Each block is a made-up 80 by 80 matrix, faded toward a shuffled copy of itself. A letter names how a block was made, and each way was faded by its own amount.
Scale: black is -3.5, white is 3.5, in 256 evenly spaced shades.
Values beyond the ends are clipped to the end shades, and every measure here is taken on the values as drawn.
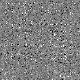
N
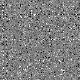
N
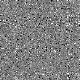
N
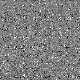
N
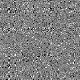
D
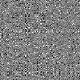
D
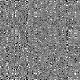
D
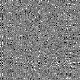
D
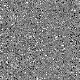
N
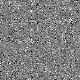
N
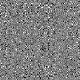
D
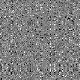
D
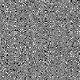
D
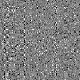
D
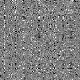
D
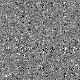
N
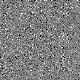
N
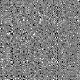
D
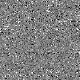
N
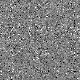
N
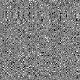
D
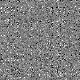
N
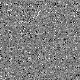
N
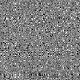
D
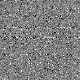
N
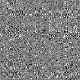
D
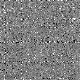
N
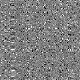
D
